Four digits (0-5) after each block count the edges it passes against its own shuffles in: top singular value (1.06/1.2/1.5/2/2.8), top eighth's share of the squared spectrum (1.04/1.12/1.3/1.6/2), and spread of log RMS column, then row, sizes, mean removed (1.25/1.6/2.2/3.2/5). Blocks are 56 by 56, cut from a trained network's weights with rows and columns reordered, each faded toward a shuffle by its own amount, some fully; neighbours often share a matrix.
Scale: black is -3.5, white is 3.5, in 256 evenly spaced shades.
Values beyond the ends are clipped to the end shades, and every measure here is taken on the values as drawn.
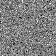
0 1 0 0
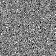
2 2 1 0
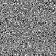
3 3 0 2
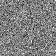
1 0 0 0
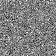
0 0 0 0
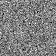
0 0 0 0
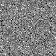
2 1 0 0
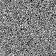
2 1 0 0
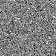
0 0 0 0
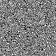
1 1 0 0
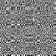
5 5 2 3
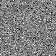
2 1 0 0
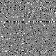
3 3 0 2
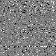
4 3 0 2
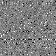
3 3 0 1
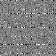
3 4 1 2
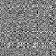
4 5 2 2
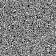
2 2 0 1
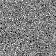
2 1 0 0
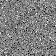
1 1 0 0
